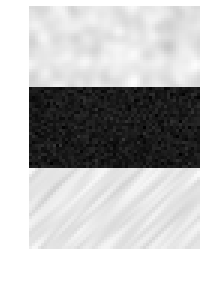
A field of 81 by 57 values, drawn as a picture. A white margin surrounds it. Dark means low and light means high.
The table splits into 3 rows of 1 panel. Panel 1,1: very high, blotchy, faint in contrast. Panel 2,1: very low, fine-grained, faint in contrast. Panel 3,1: very high, slanting up to the right, faint in contrast.
